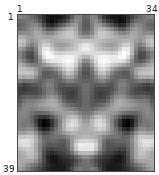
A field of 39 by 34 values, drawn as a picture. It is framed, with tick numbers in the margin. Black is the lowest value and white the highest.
Average level on the scale: 50%. Grain: blotchy. Ninth with the highest average: top middle. Seam: none. Odd rows or columns: none. Mirror symmetry: left to right.
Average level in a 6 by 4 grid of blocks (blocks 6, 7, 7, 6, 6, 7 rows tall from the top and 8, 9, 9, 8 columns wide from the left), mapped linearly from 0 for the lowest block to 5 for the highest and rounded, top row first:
1 1 1 1 / 3 5 5 3 / 1 1 1 1 / 1 2 2 1 / 1 3 3 1 / 2 0 0 2
